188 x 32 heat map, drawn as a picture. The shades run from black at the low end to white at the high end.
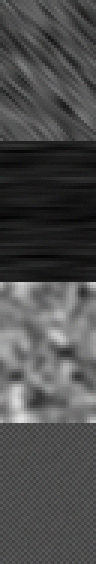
It is made of 4 by 1 panels. Panel 1,1: low, slanting down to the right. Panel 2,1: very low, streaked across, faint in contrast. Panel 3,1: middling, blotchy, strong in contrast. Panel 4,1: low, checkered, faint in contrast.
